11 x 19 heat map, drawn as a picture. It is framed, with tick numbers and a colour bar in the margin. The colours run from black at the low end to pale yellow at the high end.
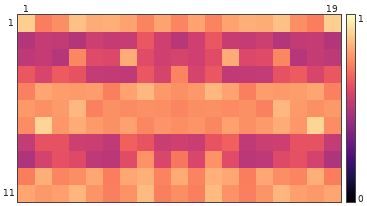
Overall the values sit about 70% of the way up the scale. Horizontal stripes repeat 2 times down the table. The centre is the calmest part. It is mirror symmetric from left to right.
